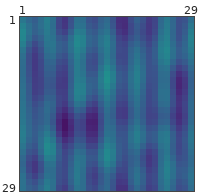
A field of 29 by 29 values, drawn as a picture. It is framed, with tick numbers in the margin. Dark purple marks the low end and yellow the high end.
Stripes running up and down repeat 6 times from left to right. On average the colour sits 30% of the way up the scale. No overall slope runs across the table. The values follow a bell shape.
